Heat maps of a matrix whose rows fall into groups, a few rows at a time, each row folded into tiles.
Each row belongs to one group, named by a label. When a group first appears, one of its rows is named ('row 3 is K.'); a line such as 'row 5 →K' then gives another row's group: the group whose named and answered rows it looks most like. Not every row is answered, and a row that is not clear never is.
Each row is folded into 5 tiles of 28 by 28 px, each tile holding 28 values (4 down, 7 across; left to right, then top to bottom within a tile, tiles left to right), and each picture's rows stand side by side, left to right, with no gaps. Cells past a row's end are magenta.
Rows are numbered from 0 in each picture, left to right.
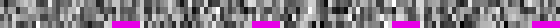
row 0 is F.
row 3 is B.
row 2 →F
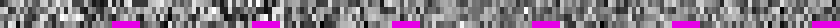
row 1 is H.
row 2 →B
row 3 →F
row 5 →F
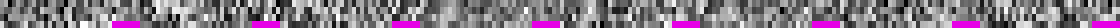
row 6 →B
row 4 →F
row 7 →H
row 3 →F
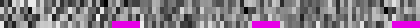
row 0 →H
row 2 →B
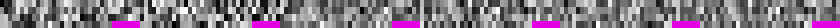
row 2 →F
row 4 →F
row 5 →F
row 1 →H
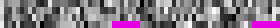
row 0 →B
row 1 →H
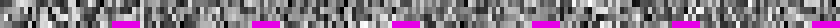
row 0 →H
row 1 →B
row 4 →H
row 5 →B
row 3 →B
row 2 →B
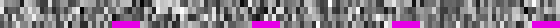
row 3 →B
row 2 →F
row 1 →H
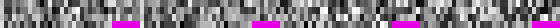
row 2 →H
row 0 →F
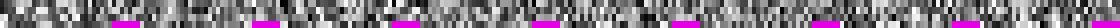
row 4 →H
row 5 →F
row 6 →H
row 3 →H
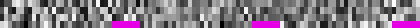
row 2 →B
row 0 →H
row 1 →F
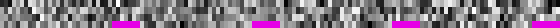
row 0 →H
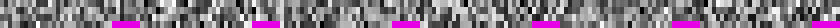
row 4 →F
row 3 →H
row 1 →F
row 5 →H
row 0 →B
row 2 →B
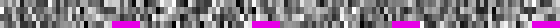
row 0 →B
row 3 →B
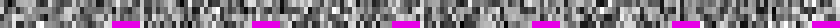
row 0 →F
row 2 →H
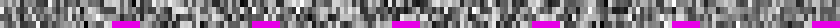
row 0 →B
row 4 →F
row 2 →H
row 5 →F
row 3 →H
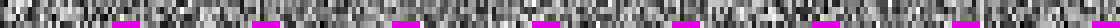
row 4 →B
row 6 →F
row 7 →B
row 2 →B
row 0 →H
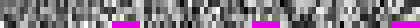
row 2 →H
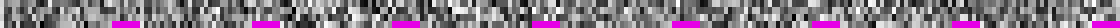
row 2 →H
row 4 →B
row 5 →H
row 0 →B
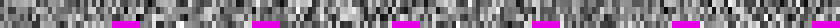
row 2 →H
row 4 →B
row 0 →H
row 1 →F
